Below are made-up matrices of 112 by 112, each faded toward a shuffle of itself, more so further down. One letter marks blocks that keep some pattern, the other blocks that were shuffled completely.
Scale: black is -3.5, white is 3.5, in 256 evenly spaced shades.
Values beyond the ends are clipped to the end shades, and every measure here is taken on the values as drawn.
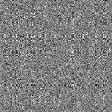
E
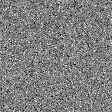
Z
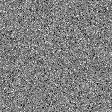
Z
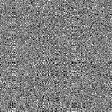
E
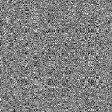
E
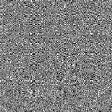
E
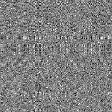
E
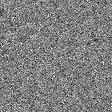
Z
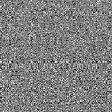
E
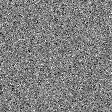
Z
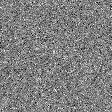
Z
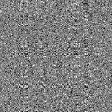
E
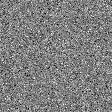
Z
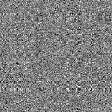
E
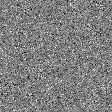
Z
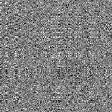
E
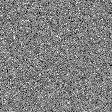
Z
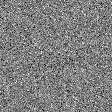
Z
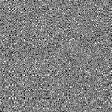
E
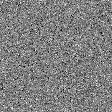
Z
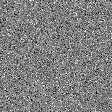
Z
